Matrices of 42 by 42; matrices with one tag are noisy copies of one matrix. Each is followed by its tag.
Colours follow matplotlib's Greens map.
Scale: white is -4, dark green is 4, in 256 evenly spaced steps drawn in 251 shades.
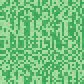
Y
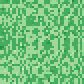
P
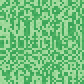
Y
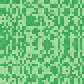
P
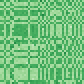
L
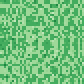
P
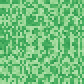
P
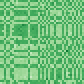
L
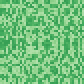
P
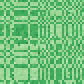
L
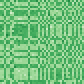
L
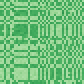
L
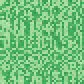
Y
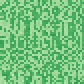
Y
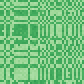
L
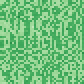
Y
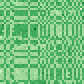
L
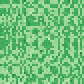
P
